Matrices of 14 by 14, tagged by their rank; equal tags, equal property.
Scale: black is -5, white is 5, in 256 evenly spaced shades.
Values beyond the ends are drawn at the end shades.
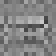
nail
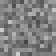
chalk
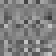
nail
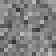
chalk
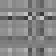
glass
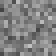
chalk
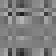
glass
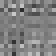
nail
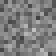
chalk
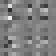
nail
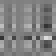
glass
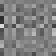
nail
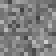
chalk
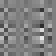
glass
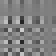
glass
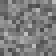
chalk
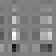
glass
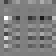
glass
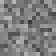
chalk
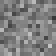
chalk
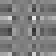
glass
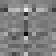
nail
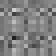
nail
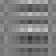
glass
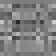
nail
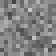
chalk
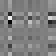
glass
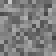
chalk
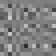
nail
